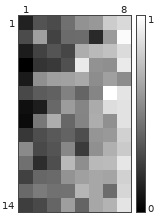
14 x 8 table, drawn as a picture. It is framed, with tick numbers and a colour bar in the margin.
Average level on the scale: 50%. Stripes: none. Ninth with the highest average: middle right. Slope: up to the right.
